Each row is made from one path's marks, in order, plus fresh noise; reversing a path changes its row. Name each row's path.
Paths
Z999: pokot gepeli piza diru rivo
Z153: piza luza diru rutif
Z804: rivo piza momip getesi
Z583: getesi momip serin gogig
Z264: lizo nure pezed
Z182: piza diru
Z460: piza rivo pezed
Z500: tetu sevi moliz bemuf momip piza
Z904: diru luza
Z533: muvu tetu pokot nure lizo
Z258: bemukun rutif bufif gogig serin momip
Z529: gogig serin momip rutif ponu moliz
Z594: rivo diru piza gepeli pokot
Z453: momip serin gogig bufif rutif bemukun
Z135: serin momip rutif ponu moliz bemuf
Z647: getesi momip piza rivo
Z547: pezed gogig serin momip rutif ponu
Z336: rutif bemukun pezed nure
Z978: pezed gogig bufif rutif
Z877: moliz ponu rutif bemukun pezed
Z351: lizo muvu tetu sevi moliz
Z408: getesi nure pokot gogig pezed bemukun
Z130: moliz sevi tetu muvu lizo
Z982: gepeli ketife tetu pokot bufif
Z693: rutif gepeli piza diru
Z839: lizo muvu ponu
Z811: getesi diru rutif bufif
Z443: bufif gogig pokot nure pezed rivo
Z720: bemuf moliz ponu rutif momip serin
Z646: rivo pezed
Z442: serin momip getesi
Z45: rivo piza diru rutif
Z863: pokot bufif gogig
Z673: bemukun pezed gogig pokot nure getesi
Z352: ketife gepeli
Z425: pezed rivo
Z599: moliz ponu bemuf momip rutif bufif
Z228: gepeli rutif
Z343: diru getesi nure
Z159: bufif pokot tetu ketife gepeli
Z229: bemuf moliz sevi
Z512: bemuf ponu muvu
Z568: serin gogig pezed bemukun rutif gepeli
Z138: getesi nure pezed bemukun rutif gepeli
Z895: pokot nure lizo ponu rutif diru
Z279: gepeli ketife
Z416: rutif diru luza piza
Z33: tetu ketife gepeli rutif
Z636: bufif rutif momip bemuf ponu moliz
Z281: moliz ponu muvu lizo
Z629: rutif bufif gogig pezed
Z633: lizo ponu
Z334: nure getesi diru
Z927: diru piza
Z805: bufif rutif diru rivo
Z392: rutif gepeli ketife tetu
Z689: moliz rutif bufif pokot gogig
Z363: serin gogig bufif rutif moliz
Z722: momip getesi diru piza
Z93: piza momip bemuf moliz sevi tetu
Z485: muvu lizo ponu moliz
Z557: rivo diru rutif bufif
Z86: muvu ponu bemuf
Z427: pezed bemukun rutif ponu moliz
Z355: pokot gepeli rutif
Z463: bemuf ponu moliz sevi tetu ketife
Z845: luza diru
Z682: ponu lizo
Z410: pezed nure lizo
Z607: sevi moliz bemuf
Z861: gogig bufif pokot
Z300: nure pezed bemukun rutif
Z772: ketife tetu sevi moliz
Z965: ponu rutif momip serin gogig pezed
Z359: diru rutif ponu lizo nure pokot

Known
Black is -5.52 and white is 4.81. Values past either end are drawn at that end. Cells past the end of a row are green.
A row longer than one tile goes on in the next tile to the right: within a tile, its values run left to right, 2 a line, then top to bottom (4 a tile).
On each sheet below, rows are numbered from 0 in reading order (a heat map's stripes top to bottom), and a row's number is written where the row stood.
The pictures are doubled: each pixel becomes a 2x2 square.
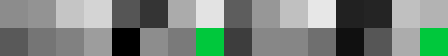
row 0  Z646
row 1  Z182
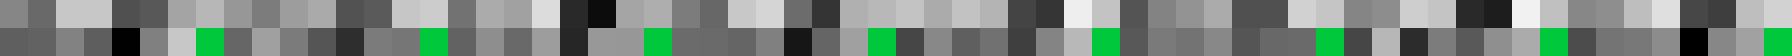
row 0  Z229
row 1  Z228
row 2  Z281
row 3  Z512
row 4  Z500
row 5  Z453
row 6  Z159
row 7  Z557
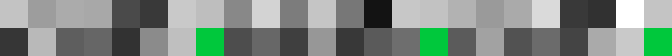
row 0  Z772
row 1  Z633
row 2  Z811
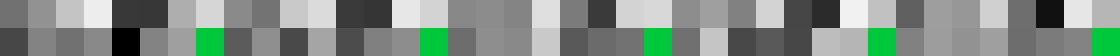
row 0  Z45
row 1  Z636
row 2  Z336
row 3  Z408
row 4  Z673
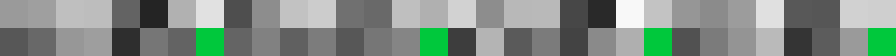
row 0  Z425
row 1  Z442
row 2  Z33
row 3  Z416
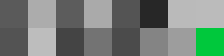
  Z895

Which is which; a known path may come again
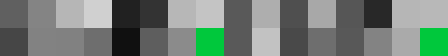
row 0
Z93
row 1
Z895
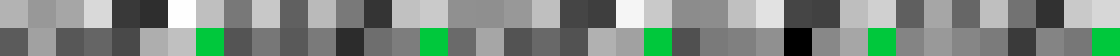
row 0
Z811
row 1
Z264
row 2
Z583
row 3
Z557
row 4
Z300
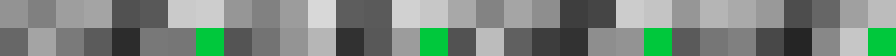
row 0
Z228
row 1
Z416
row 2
Z982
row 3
Z607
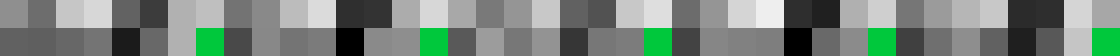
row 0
Z463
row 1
Z804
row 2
Z392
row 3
Z460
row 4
Z927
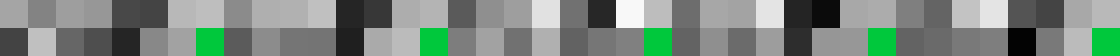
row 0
Z352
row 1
Z130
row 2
Z258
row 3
Z281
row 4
Z720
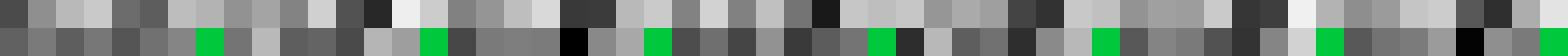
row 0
Z442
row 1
Z138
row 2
Z594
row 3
Z633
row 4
Z772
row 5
Z343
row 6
Z646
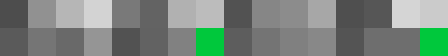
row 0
Z135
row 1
Z453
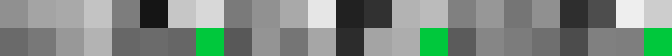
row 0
Z427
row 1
Z689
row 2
Z722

